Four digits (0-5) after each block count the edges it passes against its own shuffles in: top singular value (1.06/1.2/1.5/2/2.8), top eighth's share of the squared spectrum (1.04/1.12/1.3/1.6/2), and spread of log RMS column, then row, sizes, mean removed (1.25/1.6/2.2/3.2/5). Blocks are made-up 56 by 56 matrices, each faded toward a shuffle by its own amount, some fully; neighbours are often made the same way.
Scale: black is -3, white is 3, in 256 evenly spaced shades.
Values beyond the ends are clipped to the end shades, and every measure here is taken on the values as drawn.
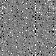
3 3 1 0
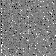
3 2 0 0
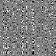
4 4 3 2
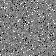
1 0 0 0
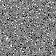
1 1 0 0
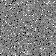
2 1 0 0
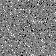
1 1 0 0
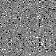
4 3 1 1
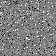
0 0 0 0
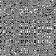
4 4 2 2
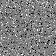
2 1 0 0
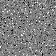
0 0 0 0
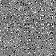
3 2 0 0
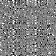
4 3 2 2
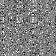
3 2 1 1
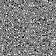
3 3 0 1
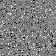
2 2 0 1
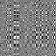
5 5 4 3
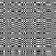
5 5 4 4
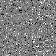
3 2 1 1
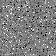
0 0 0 0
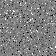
0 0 0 0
